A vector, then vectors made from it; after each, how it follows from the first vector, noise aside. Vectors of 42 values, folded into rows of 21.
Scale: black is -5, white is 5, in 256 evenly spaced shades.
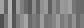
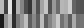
scaled up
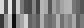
scaled up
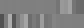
partly zeroed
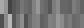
sign-scrambled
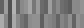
negated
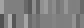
partly zeroed
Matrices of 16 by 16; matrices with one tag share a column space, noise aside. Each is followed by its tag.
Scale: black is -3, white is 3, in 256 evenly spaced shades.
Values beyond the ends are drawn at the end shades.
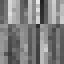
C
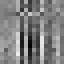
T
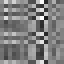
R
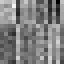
C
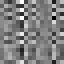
R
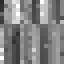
C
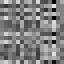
R
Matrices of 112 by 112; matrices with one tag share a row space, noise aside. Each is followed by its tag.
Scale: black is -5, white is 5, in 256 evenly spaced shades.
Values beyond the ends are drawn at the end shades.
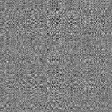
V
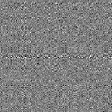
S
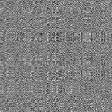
V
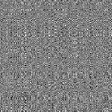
S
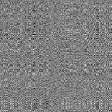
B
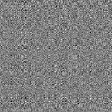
S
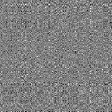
S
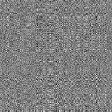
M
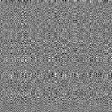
S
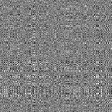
B
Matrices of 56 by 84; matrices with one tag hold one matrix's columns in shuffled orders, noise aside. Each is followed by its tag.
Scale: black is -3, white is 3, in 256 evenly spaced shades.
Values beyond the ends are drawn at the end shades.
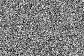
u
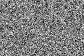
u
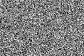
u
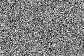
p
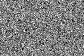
p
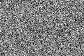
p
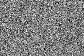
p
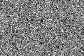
p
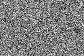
p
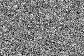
u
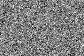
u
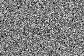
p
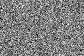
u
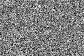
u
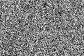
u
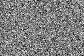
u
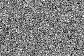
p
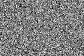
u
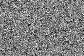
p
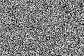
u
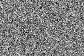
p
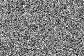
u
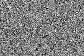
p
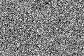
p
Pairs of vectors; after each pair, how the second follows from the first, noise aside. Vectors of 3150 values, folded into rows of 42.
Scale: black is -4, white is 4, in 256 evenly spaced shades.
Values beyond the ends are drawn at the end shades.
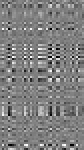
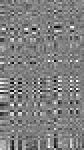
wrapped around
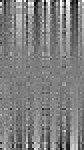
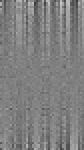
shrunk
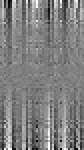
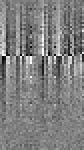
wrapped around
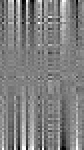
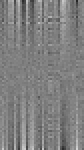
shrunk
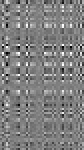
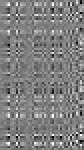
wrapped around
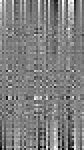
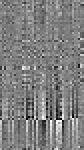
wrapped around
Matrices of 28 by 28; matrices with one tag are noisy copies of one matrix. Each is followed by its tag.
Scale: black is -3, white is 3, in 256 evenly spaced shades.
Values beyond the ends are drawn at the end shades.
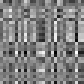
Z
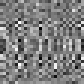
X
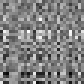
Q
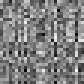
Z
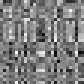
Z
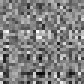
Q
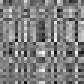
Z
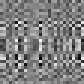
X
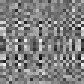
X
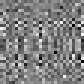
X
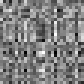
Z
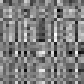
Z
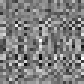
X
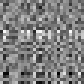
Q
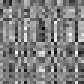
Z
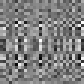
X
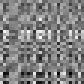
Q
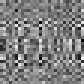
X
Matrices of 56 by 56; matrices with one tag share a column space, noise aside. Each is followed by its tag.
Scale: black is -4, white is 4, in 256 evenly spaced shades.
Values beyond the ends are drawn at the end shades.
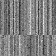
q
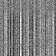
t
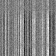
t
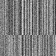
q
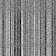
t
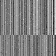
q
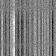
t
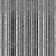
t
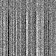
t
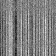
t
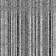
t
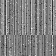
q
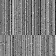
q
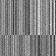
q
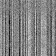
t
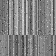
q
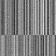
q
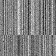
q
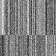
q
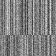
q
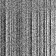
t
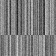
q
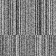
q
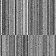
q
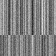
q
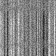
t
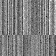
q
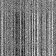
t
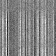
t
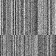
q
